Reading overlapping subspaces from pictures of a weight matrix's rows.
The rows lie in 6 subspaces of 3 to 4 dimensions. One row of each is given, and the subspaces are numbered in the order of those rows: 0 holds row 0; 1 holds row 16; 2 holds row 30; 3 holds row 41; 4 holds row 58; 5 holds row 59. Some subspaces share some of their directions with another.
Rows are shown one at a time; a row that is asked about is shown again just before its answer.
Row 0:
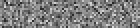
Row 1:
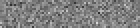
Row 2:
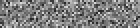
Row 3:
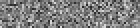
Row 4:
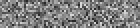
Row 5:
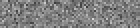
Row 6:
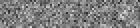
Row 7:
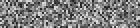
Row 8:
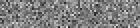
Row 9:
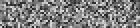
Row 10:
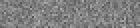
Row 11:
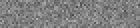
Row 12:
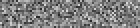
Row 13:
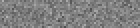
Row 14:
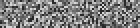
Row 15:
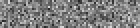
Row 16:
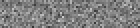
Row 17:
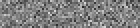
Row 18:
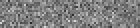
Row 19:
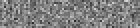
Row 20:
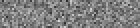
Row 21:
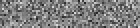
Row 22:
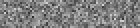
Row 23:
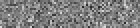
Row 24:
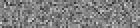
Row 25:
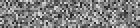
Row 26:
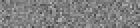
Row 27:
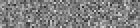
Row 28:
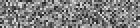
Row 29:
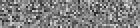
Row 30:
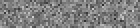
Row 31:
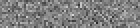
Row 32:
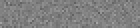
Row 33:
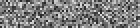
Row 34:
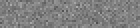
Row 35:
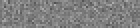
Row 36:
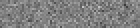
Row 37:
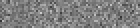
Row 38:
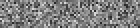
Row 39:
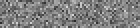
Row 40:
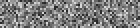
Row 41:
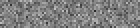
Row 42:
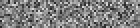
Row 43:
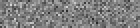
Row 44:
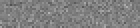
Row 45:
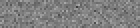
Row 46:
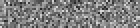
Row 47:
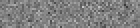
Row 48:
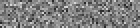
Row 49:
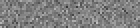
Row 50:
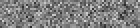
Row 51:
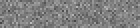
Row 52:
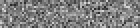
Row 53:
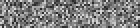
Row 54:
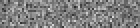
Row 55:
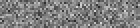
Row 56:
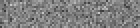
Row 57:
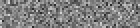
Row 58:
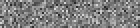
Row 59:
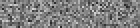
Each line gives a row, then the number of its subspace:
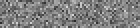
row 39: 1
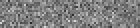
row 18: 4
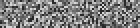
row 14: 2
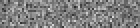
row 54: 4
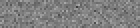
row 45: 1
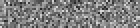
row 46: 4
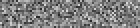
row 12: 5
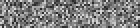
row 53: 4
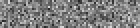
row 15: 4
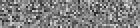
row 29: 5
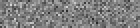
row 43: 0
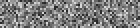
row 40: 3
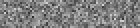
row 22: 2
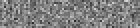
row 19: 0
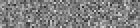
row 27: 3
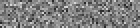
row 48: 3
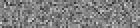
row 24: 0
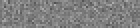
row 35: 0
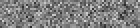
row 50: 2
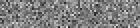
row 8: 5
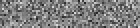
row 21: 5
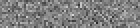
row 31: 4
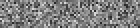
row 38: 5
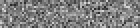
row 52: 4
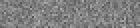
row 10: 2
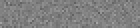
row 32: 0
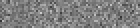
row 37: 1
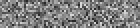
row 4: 4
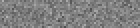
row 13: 1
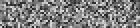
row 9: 2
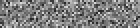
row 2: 5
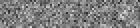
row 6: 2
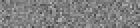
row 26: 1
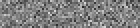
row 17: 5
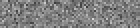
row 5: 0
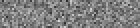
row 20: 1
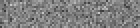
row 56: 4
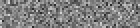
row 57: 1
